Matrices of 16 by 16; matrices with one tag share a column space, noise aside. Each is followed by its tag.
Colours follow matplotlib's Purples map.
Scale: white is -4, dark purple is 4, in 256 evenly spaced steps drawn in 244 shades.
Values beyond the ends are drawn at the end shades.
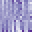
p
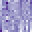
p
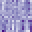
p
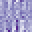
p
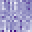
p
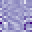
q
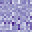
q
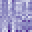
p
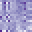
p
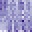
p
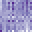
p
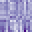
p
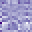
q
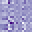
q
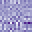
q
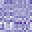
q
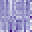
p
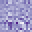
q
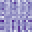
p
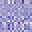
q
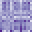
p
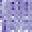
p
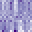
p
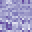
q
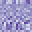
q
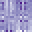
p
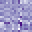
q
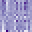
p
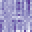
p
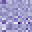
q
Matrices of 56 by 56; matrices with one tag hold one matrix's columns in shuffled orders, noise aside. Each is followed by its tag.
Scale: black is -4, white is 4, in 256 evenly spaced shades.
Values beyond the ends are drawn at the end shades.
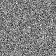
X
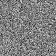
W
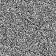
W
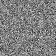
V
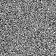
W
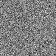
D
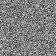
D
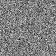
V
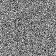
W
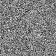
V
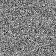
V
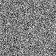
X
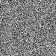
W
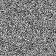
V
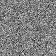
D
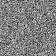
W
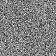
W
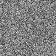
W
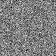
W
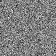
D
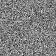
D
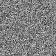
D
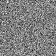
W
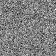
X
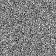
X
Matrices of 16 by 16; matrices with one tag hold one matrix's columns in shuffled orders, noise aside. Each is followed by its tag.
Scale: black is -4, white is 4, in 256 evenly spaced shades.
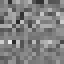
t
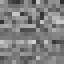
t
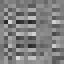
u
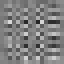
u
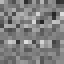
t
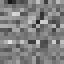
t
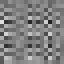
u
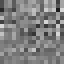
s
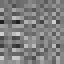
u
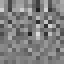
s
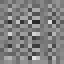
u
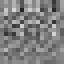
s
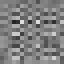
u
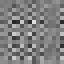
u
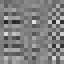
u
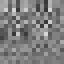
s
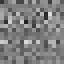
t
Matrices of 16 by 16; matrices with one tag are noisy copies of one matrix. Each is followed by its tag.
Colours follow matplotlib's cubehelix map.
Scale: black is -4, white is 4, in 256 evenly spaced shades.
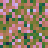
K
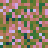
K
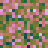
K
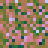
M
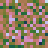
M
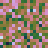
K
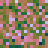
M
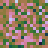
M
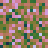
K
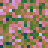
K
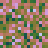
K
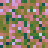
K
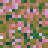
K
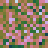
M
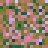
M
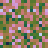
K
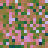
M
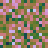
K
